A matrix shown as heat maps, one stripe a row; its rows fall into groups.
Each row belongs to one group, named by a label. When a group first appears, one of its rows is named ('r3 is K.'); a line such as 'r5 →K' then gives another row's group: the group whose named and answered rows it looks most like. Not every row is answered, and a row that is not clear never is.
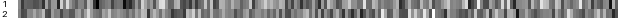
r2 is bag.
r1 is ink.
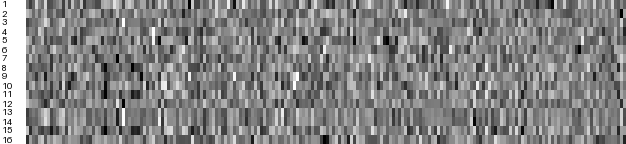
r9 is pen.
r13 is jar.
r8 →ink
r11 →ink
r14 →jar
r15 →ink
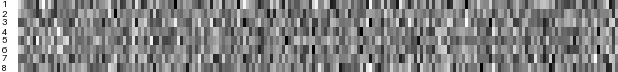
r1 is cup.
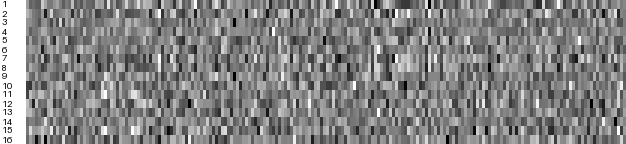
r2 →cup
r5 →bag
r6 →cup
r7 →cup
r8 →cup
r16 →pen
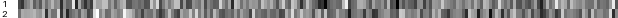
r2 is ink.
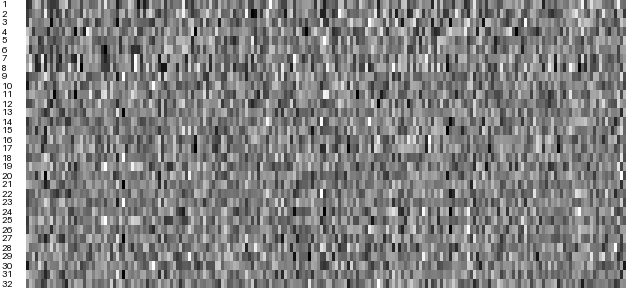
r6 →ink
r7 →pen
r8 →pen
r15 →pen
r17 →cup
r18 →jar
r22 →bag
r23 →jar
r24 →bag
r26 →bag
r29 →bag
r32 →cup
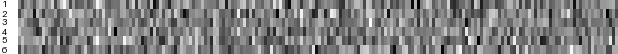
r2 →cup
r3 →cup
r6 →bag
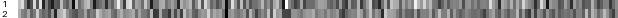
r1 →pen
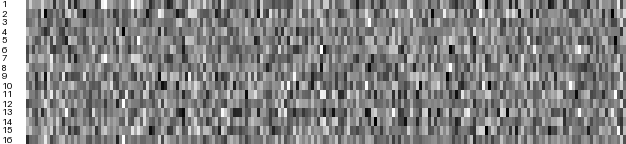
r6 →bag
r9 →pen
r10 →pen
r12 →jar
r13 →bag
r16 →jar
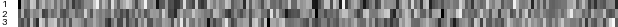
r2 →bag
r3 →pen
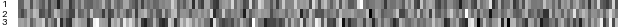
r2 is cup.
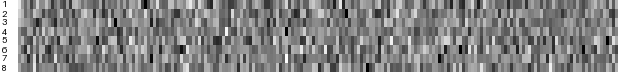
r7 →pen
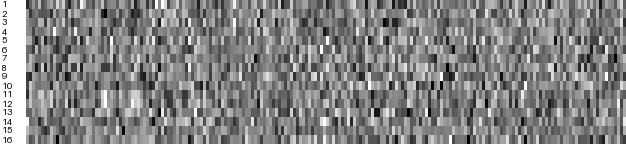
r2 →ink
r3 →pen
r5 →pen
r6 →bag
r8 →pen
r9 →bag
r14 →ink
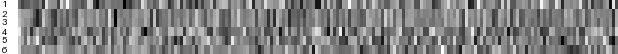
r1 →ink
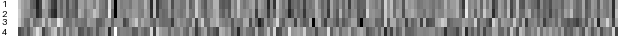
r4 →jar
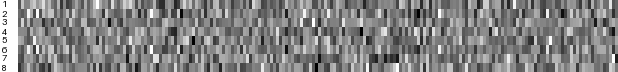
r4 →bag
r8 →cup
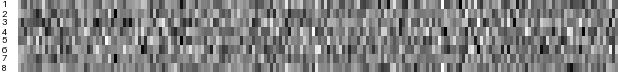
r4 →bag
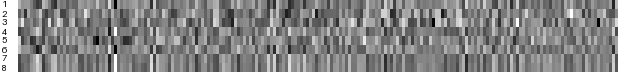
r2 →bag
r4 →jar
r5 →ink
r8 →jar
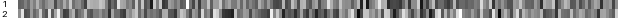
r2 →bag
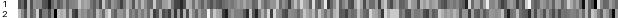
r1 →bag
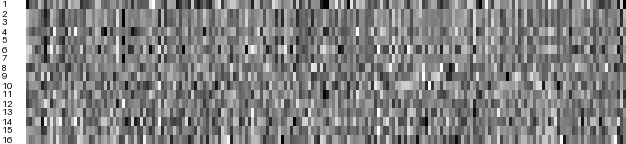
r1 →ink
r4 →ink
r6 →cup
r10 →cup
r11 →ink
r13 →cup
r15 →cup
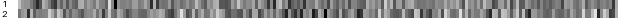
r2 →bag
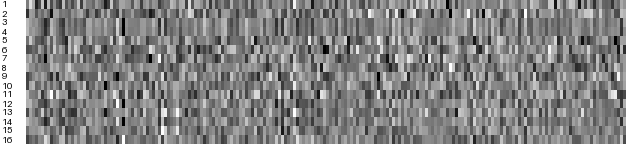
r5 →cup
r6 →ink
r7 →cup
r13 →pen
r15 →pen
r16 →jar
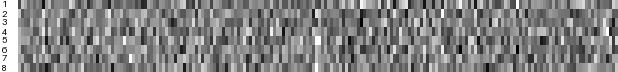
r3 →bag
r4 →cup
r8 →ink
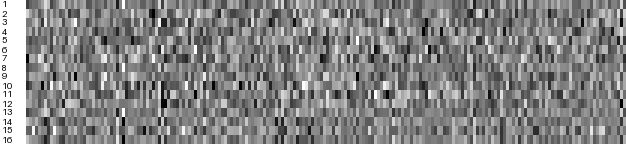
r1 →jar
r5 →ink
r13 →jar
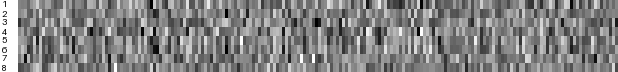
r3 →ink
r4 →cup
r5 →pen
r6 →pen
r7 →bag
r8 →jar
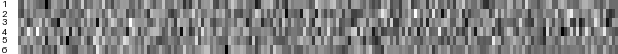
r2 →bag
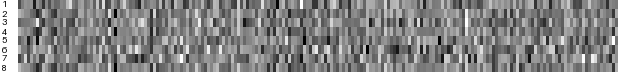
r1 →cup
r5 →pen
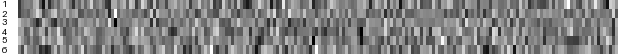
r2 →jar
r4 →bag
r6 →ink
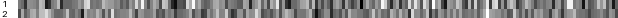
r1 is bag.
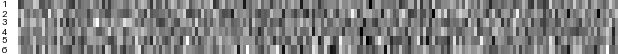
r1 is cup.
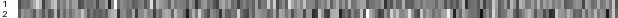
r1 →jar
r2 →cup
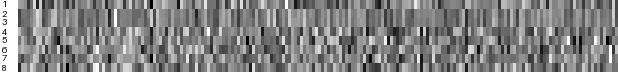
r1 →pen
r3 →jar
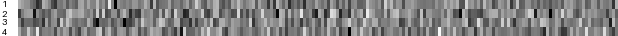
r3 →ink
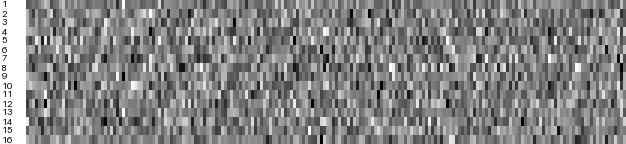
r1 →jar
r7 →ink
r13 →jar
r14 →ink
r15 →cup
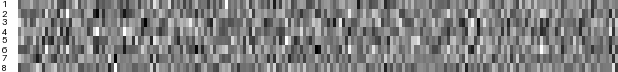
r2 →ink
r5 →pen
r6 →ink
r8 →jar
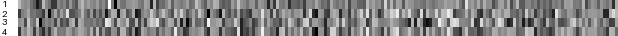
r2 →cup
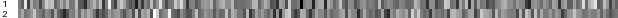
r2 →pen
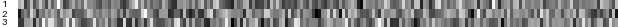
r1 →bag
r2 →ink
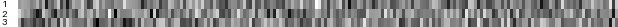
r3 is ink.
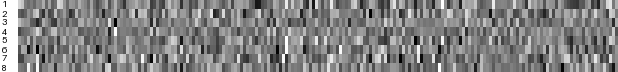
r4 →jar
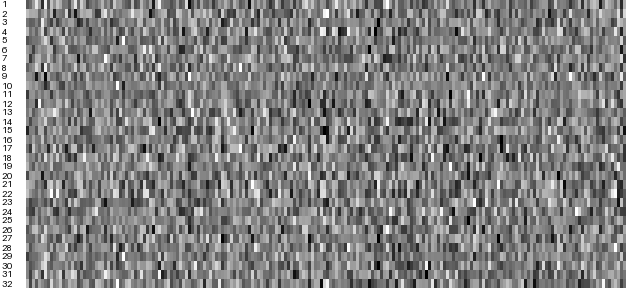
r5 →jar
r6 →bag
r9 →pen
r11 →bag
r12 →bag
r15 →ink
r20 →cup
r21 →cup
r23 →ink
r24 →bag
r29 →jar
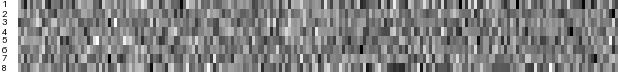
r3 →jar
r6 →bag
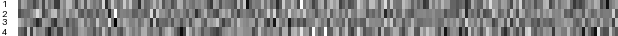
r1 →cup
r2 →jar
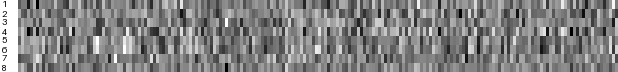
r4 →pen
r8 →pen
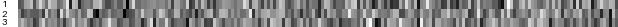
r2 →ink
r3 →cup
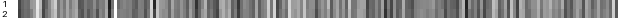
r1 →jar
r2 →jar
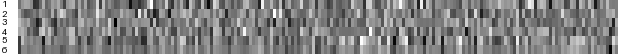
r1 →cup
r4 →cup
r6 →bag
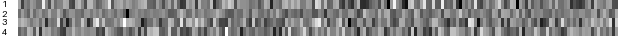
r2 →bag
